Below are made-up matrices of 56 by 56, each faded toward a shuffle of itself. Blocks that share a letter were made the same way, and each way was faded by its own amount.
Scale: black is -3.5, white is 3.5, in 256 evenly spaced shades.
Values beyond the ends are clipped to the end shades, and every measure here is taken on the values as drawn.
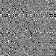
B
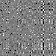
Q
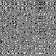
B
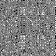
B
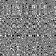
B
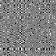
Q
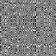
Q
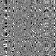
Q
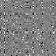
Q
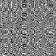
Q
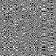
Q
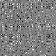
B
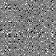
B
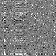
B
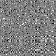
B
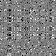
B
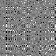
Q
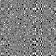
Q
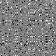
B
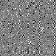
Q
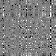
Q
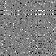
B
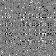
B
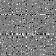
B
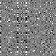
Q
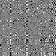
Q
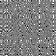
Q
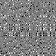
B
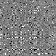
B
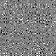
B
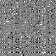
B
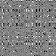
Q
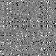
B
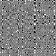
Q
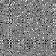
B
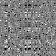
B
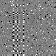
Q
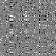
Q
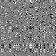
B
